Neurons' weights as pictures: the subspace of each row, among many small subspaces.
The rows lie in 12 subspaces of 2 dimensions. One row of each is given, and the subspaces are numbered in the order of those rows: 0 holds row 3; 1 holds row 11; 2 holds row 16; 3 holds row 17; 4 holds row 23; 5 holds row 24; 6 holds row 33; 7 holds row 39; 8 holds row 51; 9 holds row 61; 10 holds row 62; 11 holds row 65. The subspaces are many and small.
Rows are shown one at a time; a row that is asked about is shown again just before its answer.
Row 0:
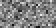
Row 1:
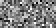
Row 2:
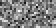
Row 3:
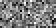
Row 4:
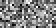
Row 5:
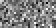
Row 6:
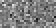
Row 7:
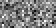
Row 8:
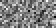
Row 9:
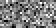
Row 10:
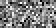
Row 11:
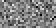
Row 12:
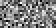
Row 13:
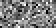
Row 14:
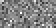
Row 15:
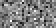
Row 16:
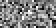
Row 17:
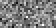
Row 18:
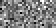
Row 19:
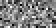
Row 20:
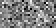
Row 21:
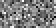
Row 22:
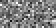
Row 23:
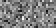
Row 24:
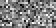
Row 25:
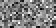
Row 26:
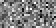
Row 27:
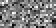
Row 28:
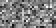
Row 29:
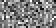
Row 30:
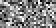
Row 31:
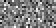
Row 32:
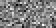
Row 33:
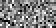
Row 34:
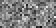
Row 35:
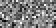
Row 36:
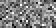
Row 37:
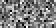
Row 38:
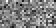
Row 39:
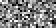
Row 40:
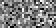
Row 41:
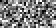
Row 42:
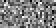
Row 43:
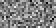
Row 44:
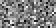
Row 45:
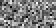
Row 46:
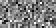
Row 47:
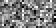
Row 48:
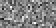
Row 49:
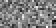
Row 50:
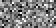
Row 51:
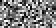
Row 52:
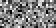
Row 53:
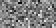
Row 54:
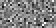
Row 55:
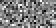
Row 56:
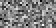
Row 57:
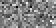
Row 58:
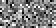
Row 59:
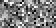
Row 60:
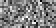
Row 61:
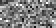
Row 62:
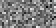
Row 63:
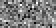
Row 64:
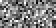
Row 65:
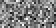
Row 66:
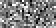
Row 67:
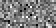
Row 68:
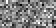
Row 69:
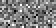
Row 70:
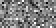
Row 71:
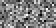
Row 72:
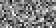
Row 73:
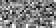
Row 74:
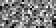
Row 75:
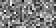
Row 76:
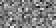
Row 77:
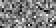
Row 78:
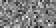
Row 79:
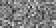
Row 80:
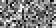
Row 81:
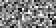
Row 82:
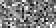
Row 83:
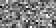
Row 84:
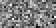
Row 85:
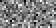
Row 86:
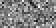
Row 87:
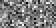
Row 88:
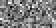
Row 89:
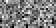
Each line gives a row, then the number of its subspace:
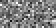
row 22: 7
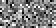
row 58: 6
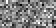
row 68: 5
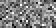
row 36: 11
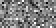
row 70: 3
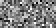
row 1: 8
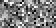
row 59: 9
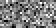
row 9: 5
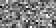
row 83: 5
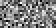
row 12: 8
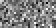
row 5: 3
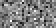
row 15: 9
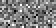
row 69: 6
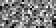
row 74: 9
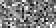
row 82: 0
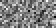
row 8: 7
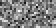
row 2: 1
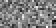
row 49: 2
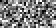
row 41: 3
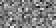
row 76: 2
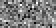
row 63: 2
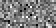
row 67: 6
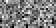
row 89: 11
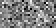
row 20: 3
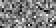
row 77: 4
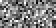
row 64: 3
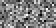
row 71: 11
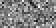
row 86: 3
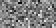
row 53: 11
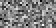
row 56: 8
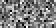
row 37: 11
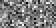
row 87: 9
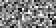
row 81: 2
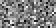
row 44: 0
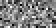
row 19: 2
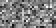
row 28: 9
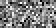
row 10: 5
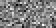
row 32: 5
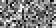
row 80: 6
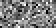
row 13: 1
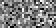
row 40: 2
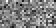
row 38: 5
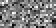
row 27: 9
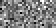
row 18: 8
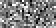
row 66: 0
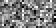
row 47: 9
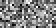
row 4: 6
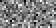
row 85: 0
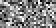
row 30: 9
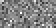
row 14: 3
